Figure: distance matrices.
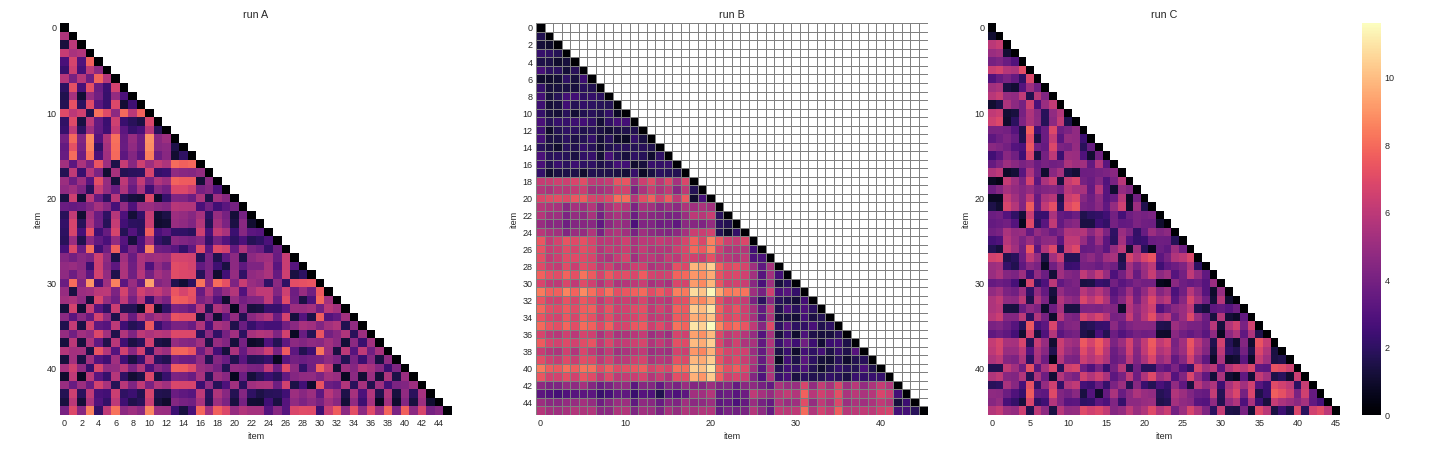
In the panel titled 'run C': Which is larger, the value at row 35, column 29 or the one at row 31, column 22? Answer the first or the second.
the first
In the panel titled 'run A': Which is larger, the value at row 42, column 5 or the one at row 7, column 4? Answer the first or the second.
the first
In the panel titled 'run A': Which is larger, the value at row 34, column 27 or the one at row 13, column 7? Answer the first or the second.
the second
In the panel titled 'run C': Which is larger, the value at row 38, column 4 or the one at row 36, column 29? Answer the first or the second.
the first
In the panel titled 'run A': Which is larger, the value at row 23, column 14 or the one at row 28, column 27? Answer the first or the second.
the first
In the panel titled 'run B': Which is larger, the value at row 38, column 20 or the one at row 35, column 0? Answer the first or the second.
the first
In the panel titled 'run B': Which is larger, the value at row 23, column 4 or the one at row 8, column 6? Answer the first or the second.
the first
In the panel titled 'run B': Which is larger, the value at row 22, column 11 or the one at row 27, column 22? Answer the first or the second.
the second
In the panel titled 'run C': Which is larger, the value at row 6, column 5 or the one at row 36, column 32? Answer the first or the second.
the first
